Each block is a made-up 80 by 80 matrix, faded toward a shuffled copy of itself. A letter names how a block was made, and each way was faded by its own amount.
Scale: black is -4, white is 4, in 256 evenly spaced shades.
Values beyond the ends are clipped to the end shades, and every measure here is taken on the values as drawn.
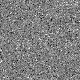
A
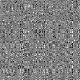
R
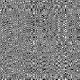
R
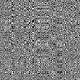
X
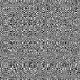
X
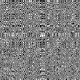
X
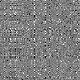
R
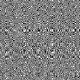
X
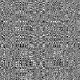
X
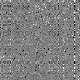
R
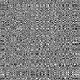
X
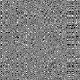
R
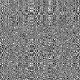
X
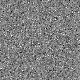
A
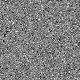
A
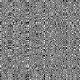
X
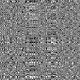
X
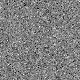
A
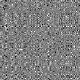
R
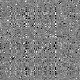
R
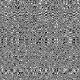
R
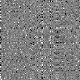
R
